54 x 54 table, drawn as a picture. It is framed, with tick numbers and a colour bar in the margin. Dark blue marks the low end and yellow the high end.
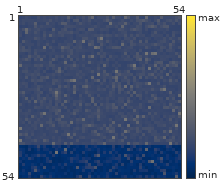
Stripes: none. Seam: horizontal, 80% of the way down, the top part higher. Average level on the scale: 20%.
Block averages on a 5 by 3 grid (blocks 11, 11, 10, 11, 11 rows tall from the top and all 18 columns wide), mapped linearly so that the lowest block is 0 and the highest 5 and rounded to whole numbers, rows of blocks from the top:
555
555
555
555
000
